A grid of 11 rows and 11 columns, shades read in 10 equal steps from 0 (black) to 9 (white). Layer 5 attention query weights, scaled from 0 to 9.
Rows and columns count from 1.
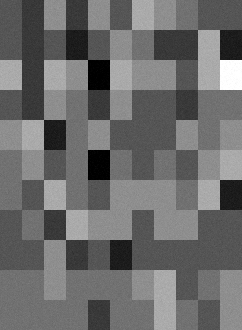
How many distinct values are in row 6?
5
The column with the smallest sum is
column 5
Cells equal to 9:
1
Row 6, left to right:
4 5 3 4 0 4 3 4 3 5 6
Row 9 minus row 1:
0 1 0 0 -2 -2 -3 -2 -1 0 0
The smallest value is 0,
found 2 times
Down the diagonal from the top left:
3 2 6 4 5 4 5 5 3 4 5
